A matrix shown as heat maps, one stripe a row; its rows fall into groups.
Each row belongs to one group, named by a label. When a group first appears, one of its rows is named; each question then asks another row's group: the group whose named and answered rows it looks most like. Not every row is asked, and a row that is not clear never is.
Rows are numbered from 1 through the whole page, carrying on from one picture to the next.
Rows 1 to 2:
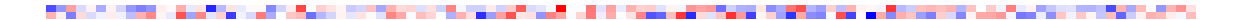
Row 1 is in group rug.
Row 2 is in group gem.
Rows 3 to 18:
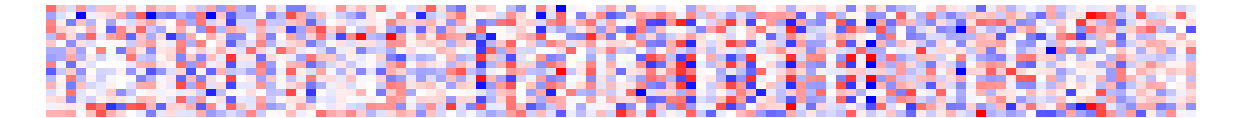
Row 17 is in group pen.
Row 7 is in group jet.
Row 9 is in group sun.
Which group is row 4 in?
rug
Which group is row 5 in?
gem
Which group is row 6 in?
pen
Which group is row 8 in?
gem
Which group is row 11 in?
gem
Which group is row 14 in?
gem
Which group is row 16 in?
gem
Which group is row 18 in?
jet
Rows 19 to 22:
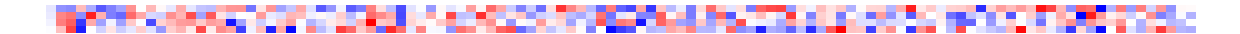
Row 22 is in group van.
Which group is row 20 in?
pen
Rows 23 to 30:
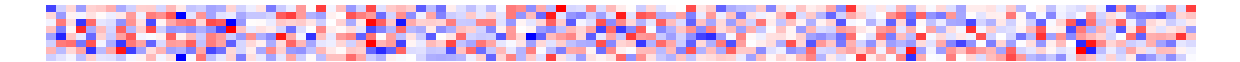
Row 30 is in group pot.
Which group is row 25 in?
pen
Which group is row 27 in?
sun
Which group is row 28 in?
pen
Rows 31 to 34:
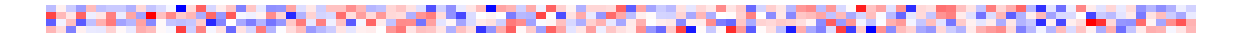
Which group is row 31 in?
pot
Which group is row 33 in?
rug
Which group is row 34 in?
gem
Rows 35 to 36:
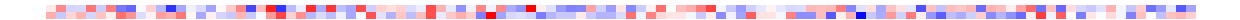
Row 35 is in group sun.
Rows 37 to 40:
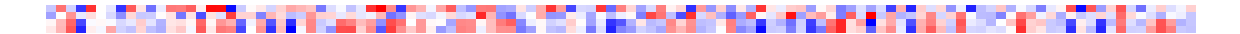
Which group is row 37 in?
pen
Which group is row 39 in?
van
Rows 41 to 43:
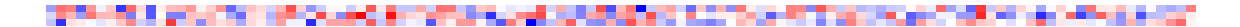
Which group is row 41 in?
pen
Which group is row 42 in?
jet
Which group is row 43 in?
sun
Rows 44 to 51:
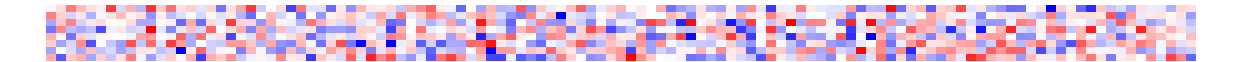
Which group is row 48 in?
gem
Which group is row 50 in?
pot
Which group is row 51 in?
sun
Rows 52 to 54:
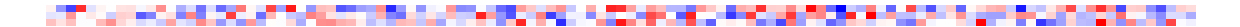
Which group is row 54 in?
jet
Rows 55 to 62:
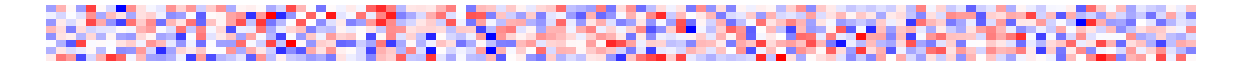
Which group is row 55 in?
pen
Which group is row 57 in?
pen
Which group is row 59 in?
pot
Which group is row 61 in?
pot
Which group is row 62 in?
rug
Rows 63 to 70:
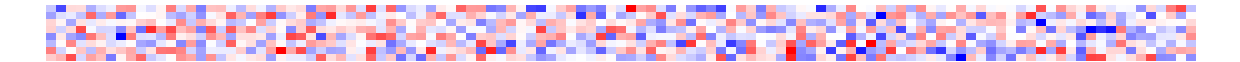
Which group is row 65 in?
gem
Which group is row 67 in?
pen
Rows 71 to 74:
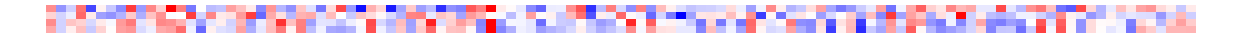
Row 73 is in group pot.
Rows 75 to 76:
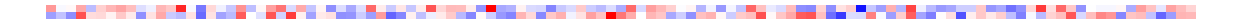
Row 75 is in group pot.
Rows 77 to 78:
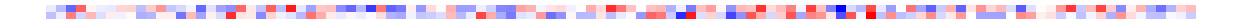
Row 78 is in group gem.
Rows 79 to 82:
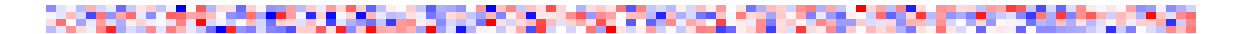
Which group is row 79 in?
pot
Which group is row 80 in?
sun
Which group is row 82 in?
rug
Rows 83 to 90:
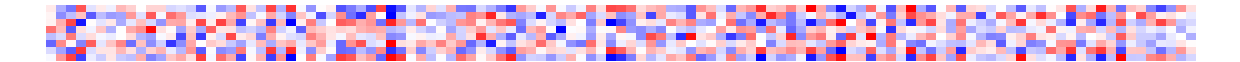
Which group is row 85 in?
van
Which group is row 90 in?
van
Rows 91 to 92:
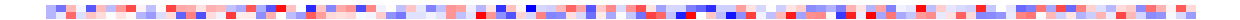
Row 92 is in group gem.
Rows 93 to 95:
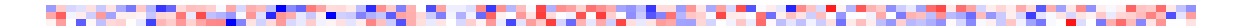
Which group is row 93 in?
pot
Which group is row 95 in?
pen
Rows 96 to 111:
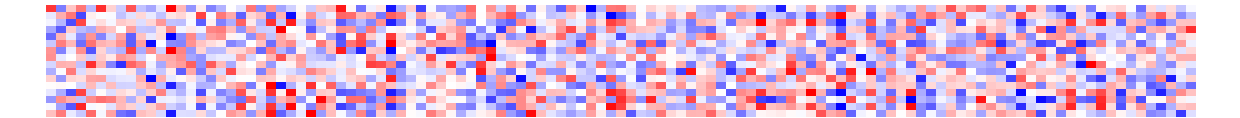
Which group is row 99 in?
sun
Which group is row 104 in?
pen
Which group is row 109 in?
jet
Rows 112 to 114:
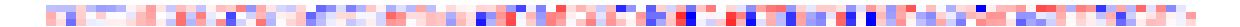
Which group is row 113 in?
gem
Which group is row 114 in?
gem
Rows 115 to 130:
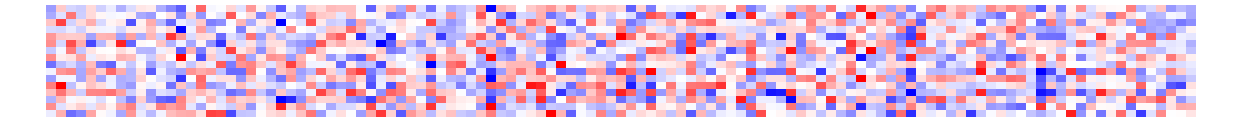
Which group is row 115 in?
pot
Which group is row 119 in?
jet
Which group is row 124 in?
jet
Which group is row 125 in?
pot
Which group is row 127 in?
jet
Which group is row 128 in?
pot
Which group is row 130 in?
pen
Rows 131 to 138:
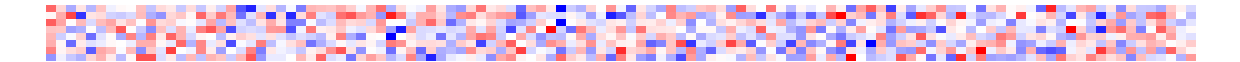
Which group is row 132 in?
van
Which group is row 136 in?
gem
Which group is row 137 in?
jet
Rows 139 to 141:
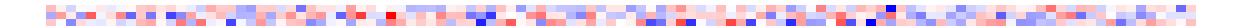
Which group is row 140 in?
jet
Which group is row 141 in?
gem
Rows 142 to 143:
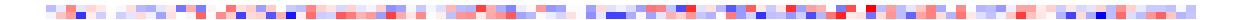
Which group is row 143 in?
van
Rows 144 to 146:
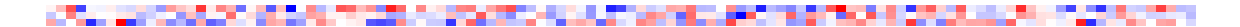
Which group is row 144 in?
van
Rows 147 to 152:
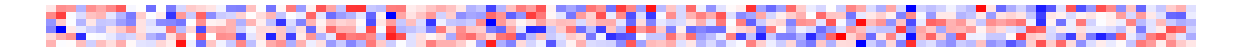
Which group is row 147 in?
jet
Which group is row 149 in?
pot
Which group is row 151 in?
van
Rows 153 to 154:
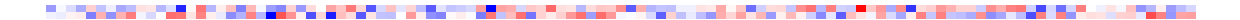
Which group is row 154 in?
sun
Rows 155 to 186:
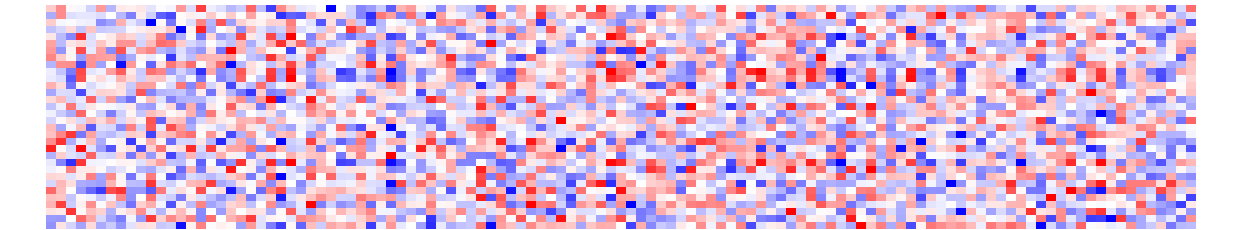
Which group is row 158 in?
pot
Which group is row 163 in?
pen
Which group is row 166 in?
gem
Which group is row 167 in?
rug
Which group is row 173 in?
pen
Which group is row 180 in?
jet
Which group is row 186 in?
pot
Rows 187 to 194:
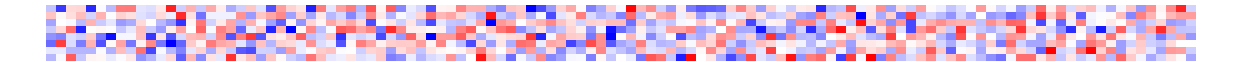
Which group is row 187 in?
sun
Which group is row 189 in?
pot
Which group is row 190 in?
van
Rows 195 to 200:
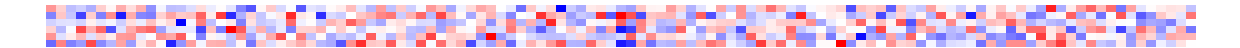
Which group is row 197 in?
pot
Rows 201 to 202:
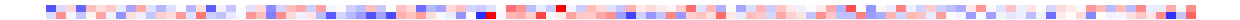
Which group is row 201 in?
rug
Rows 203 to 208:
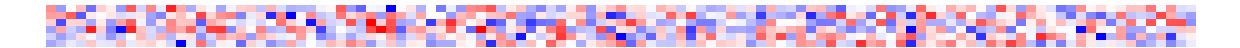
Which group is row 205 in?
sun
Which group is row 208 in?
pot
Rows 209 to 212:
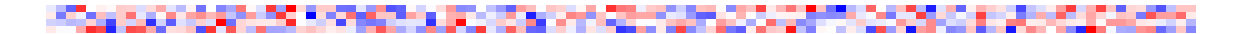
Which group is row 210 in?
sun
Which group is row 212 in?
pen
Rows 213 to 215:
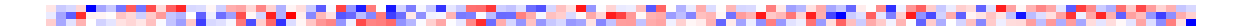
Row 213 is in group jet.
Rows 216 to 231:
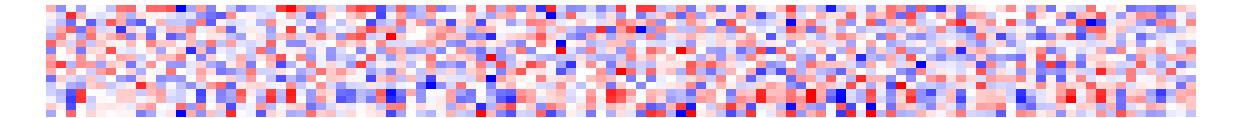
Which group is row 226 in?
pot
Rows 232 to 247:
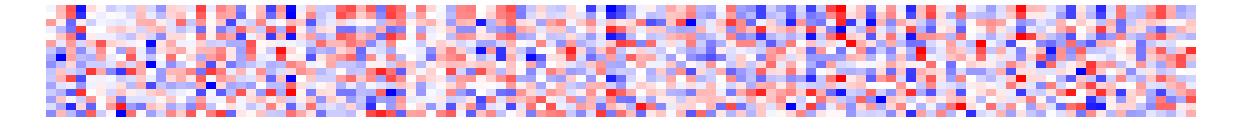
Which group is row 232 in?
van
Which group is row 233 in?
van
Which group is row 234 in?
gem
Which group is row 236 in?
van
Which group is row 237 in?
jet
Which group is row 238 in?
sun
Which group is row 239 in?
sun
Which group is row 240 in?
rug
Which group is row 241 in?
pen
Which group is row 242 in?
van
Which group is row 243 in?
rug
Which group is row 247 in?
pen
